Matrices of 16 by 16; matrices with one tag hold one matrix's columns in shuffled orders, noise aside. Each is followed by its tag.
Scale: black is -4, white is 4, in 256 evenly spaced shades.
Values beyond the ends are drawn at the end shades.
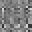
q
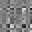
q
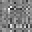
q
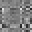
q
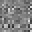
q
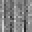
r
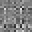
q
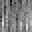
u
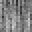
u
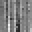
r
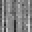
r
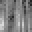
u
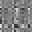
q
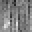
u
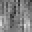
u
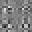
q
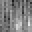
u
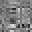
q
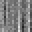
r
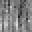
u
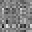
q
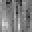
u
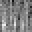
u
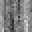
r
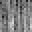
u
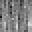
u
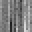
r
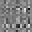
q
